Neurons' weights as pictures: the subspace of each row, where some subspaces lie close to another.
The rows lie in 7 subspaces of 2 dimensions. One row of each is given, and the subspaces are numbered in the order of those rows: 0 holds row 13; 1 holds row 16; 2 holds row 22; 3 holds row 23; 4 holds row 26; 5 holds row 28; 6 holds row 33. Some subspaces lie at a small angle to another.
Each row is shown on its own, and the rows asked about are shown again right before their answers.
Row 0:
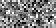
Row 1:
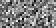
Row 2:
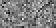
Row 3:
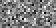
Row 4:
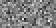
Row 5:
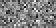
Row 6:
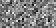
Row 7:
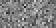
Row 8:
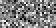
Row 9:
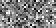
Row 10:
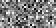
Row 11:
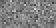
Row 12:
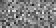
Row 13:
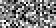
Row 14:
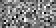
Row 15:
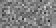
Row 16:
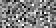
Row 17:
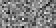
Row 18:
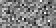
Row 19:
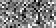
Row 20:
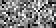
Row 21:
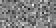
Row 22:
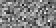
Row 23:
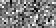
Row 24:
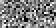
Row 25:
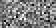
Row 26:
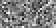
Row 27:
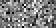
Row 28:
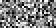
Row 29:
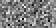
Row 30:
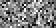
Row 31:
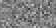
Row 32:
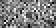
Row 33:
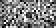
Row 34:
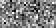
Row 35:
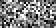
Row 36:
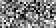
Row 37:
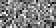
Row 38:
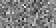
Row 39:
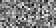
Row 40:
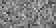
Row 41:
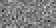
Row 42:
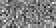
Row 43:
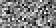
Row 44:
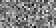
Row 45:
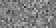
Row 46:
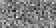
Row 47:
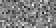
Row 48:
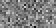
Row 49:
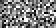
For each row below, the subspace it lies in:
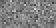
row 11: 3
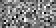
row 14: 6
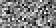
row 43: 2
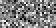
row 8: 0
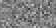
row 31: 5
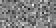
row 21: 0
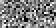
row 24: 4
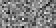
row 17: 4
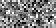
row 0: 0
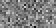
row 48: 5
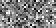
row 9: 5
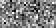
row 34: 3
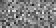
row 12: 3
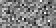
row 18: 2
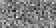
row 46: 3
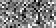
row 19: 6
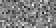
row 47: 0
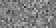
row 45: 0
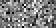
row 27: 1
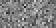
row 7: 1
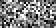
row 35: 1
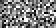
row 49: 4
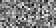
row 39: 5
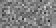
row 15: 2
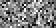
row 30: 6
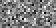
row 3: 6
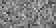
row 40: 4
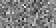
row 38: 1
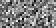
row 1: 3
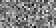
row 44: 5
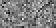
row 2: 4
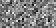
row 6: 3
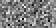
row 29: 1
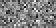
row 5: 0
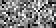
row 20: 4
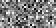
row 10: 5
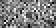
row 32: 6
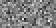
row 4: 6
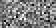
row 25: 1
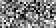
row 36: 1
